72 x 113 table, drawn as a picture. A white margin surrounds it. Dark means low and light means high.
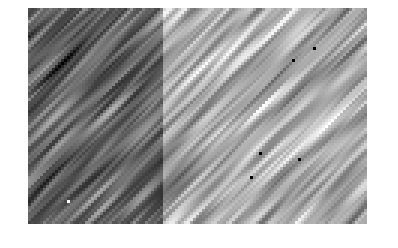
The ninth with the highest average is the middle right. Six lone cells stand out: one far higher and five far lower than their neighbours. The grain runs diagonally up to the right. The right part is higher, past a seam about 40% of the way across.
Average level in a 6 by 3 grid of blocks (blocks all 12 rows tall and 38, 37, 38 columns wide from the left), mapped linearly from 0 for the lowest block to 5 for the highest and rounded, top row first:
0 4 5 | 0 4 4 | 0 4 5 | 1 4 5 | 0 3 4 | 0 4 4
